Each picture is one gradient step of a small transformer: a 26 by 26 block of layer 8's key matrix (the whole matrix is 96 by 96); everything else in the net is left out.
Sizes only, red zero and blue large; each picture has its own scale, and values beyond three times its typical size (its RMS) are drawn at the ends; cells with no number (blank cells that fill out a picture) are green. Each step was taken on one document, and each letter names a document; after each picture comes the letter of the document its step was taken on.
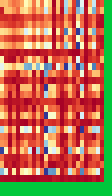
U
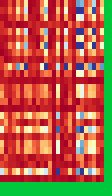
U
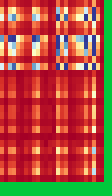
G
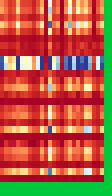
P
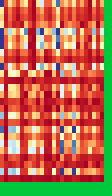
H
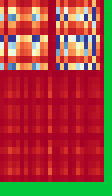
G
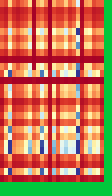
H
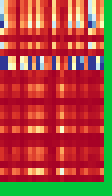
P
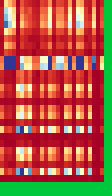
P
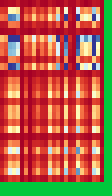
G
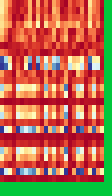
P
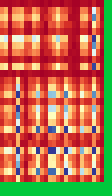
G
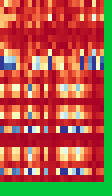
P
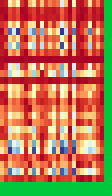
H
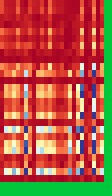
U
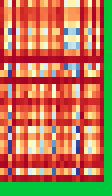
H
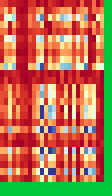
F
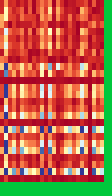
U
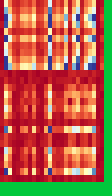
F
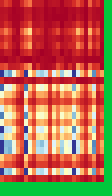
H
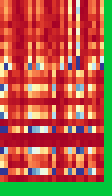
P
